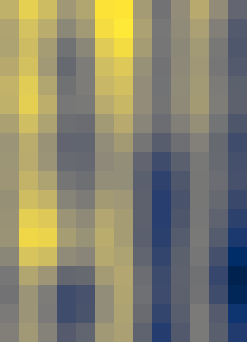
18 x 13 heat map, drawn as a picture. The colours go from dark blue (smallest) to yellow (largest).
Stripes: upright, repeating 3 times. Slope: up to the top left. Lone odd cells: none. Histogram: bell-shaped. Ninth with the lowest average: bottom right.
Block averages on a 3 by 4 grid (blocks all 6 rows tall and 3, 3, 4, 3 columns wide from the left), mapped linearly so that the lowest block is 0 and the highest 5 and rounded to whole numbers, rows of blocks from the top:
5442
4211
4210
